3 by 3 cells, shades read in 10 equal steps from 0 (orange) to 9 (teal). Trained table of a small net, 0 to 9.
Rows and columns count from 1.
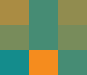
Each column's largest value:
9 7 7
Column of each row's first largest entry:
2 2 1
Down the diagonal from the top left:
3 7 7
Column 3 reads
4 5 7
